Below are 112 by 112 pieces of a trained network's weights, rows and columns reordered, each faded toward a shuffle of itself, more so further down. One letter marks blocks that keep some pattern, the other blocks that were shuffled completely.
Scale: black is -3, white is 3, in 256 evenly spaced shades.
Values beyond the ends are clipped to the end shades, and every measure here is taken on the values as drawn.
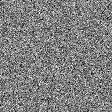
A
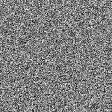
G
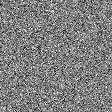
A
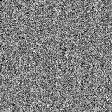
G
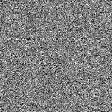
G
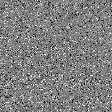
G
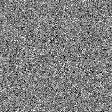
G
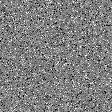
A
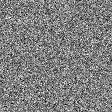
A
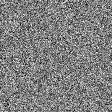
A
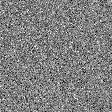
A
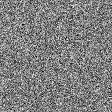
A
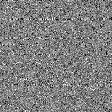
G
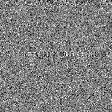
G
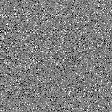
G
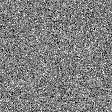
A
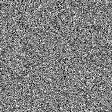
G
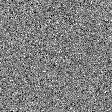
A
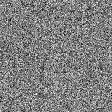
G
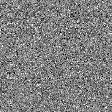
G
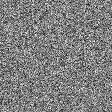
A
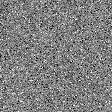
A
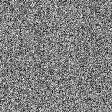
G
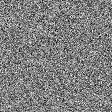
A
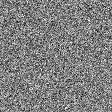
A
